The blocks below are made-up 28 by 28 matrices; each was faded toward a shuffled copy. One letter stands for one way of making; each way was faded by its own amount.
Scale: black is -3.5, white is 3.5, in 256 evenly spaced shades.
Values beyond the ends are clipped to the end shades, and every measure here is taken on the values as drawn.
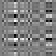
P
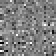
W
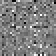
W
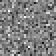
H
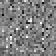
H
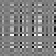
P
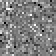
H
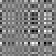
P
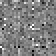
W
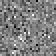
H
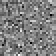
H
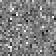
H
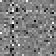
W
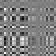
P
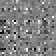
W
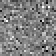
H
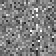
H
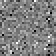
H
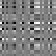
P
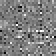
W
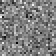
H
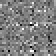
W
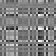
P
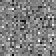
H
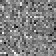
H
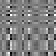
P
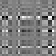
P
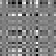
P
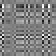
P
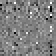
W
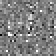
W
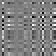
P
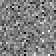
H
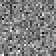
H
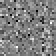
H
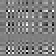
P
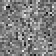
H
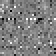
W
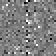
W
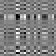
P
